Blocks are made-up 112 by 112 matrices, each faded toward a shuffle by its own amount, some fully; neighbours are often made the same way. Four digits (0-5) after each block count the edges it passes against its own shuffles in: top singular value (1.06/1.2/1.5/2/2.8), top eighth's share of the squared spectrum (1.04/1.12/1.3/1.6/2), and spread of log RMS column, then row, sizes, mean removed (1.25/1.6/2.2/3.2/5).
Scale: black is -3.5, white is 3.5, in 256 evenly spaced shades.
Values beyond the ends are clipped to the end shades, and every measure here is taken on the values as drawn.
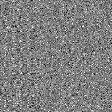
4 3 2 2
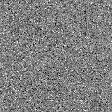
3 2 0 1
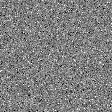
2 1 0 0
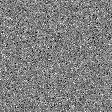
0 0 0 0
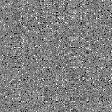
4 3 2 2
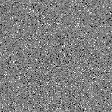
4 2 1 1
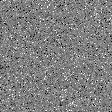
0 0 0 0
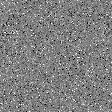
2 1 0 0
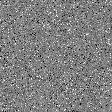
0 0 0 0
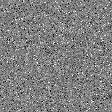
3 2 0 0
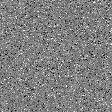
2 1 0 0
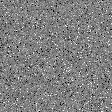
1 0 0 0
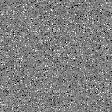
3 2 1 1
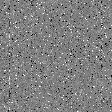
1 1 1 0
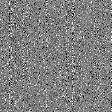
2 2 3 0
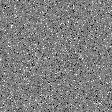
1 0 0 0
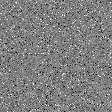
2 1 0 0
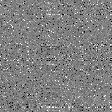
4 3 1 2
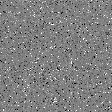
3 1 0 1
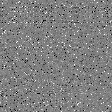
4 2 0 1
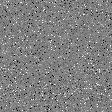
1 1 0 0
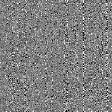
4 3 3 1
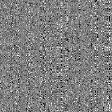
4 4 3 1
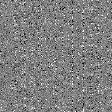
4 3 3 0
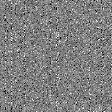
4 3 3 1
